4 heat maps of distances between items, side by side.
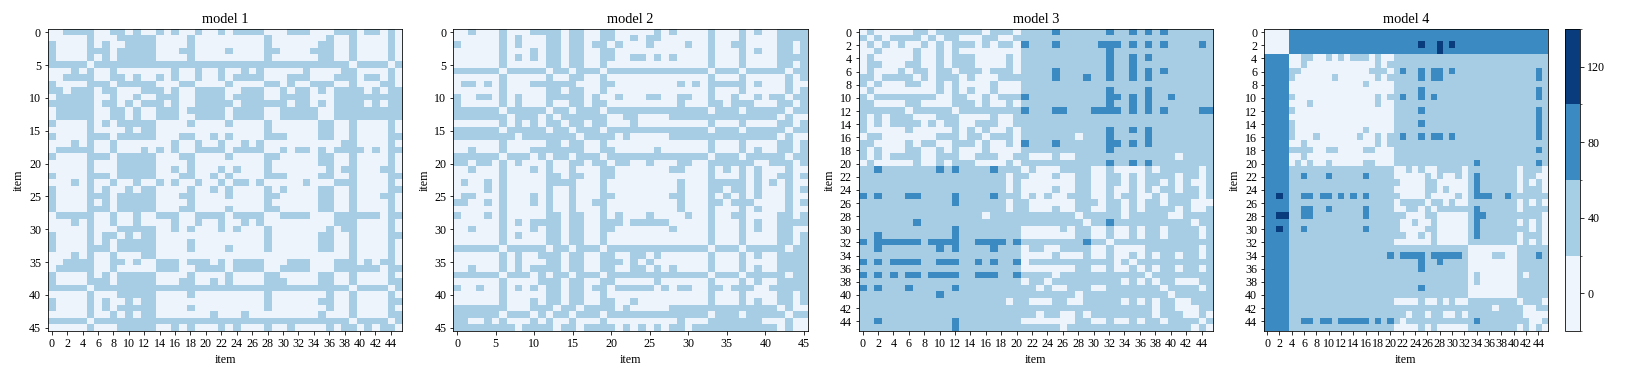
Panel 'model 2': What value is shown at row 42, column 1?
40
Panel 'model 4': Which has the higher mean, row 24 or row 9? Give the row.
24
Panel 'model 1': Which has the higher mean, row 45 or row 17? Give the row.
45
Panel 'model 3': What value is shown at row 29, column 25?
40
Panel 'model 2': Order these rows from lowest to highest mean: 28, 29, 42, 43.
28, 29, 42, 43
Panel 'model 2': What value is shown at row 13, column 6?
40
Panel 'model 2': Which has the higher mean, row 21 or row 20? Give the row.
20
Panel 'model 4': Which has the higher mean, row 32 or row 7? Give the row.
7
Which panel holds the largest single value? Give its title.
model 4
